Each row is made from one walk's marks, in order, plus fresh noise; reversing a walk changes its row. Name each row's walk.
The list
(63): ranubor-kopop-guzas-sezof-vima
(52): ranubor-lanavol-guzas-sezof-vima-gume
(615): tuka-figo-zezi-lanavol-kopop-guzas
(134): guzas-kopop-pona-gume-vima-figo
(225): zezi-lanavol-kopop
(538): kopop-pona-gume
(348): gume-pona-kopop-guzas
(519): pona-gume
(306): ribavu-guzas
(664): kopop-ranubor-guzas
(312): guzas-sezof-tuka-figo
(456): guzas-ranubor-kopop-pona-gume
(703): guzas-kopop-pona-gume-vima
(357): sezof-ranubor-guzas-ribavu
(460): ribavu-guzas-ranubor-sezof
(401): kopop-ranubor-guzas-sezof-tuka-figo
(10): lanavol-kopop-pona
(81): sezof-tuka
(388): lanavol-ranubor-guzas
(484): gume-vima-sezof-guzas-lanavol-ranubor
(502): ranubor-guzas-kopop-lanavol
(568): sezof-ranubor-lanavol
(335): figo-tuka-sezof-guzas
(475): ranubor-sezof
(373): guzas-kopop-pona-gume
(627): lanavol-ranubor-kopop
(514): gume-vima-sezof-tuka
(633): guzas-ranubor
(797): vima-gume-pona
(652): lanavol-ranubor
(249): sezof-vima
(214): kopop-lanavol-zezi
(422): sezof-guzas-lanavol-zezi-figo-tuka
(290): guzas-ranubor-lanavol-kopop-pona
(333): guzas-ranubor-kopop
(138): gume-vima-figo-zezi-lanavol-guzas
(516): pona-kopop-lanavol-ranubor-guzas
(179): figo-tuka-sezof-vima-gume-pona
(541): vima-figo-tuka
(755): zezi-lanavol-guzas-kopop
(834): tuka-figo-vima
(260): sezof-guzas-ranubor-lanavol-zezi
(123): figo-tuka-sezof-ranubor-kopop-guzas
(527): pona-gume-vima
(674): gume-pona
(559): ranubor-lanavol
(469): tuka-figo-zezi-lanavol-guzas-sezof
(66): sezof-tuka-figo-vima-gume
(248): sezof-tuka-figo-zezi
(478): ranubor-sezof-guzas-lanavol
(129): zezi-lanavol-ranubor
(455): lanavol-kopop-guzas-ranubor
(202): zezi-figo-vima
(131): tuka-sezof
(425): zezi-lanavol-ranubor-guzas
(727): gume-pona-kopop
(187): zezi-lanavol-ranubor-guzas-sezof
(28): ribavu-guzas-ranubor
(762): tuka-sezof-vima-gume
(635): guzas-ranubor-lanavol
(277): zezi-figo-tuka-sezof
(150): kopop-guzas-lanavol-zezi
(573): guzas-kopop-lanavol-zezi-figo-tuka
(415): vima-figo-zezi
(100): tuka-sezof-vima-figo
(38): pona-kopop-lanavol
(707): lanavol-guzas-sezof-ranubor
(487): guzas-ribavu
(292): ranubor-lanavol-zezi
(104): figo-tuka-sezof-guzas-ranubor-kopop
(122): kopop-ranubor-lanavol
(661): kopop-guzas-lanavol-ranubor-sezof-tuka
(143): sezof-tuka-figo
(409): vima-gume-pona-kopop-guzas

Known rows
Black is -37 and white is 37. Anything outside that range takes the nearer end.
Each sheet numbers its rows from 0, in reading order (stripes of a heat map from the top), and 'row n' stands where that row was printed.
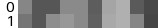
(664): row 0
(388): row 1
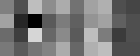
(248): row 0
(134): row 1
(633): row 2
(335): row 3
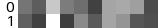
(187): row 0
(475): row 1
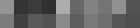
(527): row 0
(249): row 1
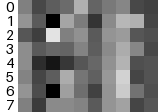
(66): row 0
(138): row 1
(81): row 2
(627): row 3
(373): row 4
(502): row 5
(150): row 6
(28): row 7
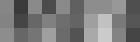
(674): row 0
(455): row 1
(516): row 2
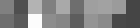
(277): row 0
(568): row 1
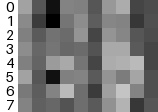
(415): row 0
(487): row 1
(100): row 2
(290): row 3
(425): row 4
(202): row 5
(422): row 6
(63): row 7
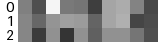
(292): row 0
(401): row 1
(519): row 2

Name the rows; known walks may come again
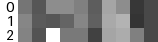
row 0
(635)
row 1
(333)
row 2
(292)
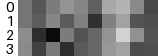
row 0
(388)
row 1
(52)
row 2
(348)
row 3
(456)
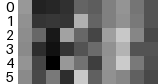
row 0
(538)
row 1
(797)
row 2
(573)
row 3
(373)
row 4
(150)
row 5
(179)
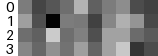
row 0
(66)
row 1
(214)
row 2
(707)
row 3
(104)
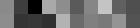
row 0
(306)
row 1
(527)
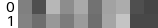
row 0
(248)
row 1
(123)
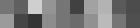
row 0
(260)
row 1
(38)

